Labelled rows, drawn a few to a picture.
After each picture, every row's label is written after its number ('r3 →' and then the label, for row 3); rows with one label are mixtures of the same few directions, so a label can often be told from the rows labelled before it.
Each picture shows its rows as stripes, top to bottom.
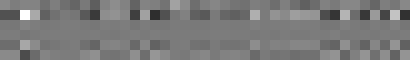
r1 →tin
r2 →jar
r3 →jar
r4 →jar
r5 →jar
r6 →jar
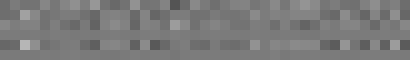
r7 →tin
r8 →jar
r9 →tin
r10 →tin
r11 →jar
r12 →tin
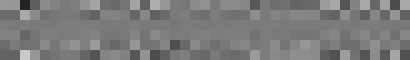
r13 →jar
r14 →jar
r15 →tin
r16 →jar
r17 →tin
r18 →jar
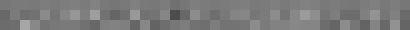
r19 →tin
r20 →tin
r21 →jar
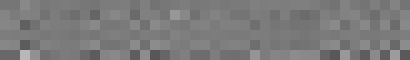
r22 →jar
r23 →tin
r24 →jar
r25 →tin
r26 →jar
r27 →jar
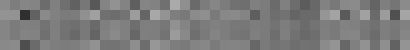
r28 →tin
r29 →jar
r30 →tin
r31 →tin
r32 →jar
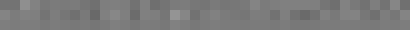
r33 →jar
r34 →tin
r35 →tin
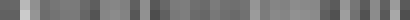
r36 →jar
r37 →jar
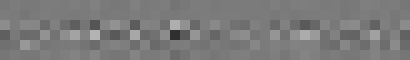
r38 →tin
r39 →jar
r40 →tin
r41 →tin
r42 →jar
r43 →tin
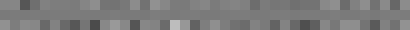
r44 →jar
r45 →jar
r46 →tin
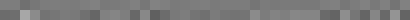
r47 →jar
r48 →jar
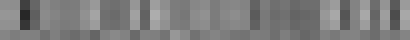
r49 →jar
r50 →jar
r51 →jar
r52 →tin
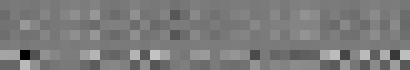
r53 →tin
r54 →tin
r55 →jar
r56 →tin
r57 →jar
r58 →jar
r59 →jar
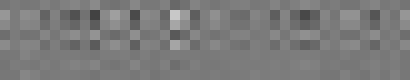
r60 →tin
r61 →tin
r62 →tin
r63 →tin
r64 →tin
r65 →jar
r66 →tin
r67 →jar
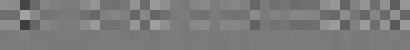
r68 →jar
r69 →jar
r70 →jar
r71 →jar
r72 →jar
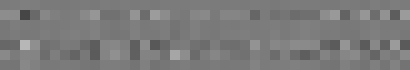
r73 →jar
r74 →jar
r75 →tin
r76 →tin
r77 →jar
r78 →tin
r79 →jar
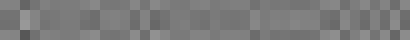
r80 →jar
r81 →jar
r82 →jar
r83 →jar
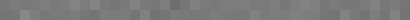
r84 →tin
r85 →jar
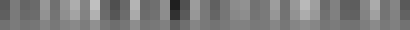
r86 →tin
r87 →tin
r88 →tin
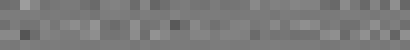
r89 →jar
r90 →tin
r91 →tin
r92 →jar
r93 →jar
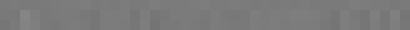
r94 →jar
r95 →jar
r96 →jar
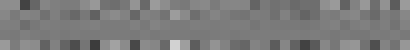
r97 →jar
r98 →tin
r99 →jar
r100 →jar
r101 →tin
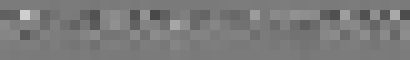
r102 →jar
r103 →jar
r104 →tin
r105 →jar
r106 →tin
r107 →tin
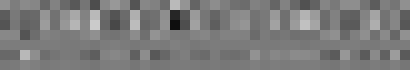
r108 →tin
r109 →tin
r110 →tin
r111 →jar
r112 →tin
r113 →jar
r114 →jar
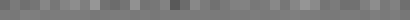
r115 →tin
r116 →jar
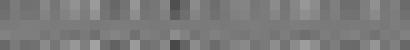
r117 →tin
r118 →tin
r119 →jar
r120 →tin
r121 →tin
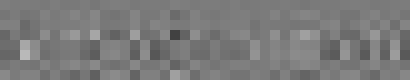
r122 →tin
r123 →tin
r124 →jar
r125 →tin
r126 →jar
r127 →jar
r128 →tin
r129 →tin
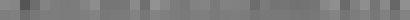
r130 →jar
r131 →jar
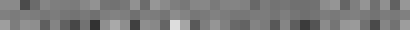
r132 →jar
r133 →tin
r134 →tin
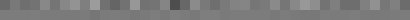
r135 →tin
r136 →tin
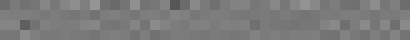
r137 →tin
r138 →tin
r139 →jar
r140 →jar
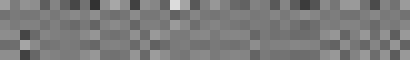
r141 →tin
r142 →tin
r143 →tin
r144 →jar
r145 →jar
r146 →jar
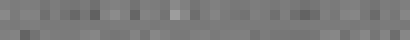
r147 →tin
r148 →tin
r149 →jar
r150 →jar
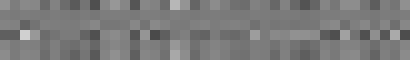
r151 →tin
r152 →tin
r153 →jar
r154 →jar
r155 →tin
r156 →tin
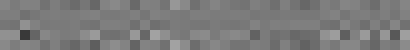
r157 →tin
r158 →jar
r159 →jar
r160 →jar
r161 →tin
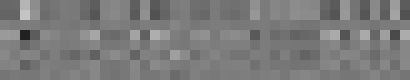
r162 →jar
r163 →jar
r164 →tin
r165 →jar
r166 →jar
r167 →tin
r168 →jar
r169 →tin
